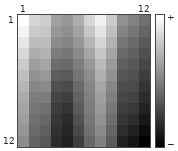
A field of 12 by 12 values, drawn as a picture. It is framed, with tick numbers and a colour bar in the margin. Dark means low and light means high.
No lone cell stands out from its neighbours. The ninth with the highest average is the top left. The ninth with the lowest average is the bottom right. The field climbs toward the top left. The grain runs up and down.
